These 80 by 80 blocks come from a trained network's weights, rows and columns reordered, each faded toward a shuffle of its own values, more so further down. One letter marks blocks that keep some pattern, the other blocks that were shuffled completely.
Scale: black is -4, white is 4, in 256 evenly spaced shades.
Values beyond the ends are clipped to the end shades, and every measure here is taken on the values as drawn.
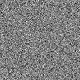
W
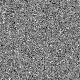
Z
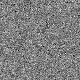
Z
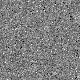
Z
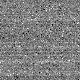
W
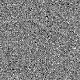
W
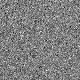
Z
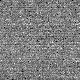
W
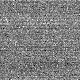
W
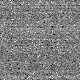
W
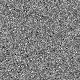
Z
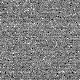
W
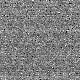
W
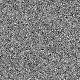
Z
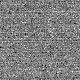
W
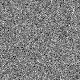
W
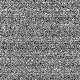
W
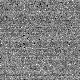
W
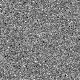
Z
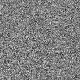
W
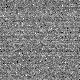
W
